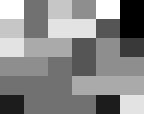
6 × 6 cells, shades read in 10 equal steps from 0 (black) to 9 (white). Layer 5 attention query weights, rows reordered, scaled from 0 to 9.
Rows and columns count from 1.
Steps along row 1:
down up down up down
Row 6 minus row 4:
-4 -1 0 1 -4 3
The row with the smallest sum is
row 6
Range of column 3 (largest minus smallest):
4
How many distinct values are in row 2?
5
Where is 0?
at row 1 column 6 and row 2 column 6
